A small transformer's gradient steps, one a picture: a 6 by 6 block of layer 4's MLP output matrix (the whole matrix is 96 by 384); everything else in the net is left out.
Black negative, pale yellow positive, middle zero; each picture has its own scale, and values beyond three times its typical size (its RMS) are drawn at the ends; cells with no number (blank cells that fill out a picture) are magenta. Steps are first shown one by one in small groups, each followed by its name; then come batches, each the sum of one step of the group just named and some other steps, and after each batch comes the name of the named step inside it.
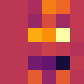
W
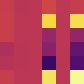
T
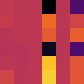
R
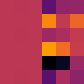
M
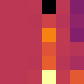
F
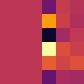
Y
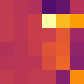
T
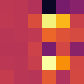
R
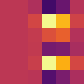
Y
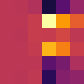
M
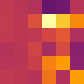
T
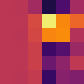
M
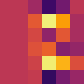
Y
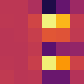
R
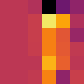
F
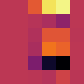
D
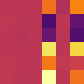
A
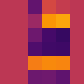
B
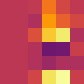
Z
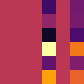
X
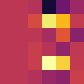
X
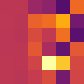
A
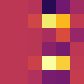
X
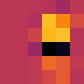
Z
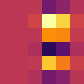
D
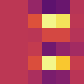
B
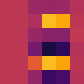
B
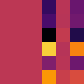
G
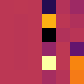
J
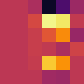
G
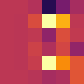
J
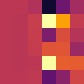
J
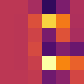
J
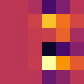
J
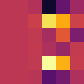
G
